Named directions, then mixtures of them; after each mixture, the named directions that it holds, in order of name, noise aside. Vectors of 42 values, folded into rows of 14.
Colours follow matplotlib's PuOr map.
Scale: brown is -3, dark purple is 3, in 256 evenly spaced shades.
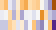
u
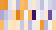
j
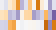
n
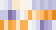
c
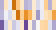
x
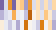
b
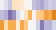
c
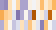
j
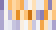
b, x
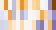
u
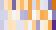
b, u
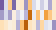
b, c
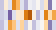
c, n, x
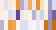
n
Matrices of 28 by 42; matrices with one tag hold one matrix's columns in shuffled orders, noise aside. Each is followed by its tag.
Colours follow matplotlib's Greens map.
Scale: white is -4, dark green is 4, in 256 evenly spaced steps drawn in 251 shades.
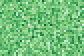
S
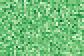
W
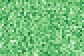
S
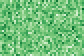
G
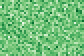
W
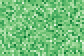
S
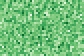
G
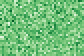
W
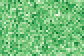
G
